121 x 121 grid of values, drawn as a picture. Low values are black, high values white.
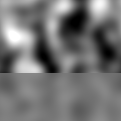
A horizontal seam about 60% of the way down splits the table, and the bottom part is calmer. Neither half mirrors the other. No lone cell stands out from its neighbours. The top left is the ninth with the highest average.
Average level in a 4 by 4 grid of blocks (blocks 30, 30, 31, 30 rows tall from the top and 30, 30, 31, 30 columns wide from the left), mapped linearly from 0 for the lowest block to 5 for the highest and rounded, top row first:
4 3 1 4 / 5 1 1 0 / 3 2 3 2 / 3 3 3 3
